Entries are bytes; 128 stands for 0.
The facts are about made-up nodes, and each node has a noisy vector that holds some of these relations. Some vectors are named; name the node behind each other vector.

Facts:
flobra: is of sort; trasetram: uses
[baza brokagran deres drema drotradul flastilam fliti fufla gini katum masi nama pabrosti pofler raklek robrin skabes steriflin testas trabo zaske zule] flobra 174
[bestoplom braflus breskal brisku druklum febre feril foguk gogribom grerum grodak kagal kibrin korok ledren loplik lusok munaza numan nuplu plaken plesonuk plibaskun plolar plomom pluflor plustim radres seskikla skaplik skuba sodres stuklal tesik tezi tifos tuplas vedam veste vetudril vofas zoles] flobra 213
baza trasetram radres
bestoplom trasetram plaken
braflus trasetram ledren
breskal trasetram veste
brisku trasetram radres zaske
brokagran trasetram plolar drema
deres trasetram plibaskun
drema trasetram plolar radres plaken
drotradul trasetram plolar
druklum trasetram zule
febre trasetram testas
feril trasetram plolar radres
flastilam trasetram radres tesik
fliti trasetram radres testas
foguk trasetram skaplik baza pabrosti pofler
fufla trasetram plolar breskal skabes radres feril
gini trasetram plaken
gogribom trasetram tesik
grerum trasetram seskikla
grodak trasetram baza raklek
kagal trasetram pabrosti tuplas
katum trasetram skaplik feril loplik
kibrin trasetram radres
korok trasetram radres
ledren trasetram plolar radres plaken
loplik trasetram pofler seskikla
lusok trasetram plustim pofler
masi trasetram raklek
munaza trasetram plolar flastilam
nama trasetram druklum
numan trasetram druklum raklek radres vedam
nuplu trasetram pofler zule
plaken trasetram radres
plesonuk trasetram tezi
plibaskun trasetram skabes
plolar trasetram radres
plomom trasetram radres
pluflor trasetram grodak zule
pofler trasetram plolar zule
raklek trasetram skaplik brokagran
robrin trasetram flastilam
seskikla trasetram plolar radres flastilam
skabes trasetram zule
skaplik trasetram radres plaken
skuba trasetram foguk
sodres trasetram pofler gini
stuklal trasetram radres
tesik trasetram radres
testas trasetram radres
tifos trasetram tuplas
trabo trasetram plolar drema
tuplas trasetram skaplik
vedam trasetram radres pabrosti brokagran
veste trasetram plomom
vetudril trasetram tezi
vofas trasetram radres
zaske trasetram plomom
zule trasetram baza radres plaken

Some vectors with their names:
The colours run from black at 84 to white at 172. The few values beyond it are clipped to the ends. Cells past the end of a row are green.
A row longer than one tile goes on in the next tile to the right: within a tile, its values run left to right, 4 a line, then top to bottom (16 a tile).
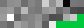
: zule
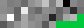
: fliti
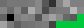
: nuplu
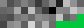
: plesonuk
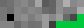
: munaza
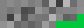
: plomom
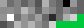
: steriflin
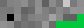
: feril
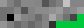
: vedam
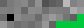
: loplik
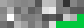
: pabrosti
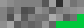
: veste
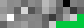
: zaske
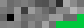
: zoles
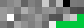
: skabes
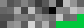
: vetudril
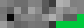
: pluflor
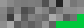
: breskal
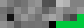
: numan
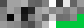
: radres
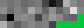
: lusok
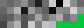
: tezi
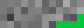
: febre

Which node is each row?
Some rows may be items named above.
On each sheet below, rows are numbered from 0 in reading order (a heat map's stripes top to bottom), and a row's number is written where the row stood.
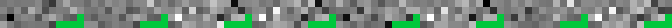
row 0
nuplu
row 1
bestoplom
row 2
flastilam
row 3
katum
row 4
kagal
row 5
robrin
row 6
skaplik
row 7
brokagran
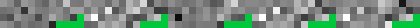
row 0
tifos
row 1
raklek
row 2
grodak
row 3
brokagran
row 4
testas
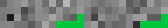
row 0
tesik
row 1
brisku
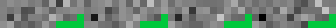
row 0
plomom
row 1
tesik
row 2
druklum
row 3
sodres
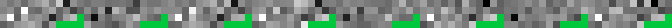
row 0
trabo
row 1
plibaskun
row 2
katum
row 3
testas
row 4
druklum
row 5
steriflin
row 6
gogribom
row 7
deres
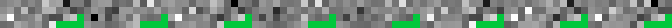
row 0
baza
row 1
plolar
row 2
zaske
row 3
plaken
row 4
skaplik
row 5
pofler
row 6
drotradul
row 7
nama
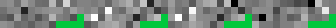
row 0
tuplas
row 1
trabo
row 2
fufla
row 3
plustim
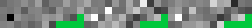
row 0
gogribom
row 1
masi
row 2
gini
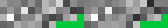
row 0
raklek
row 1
drema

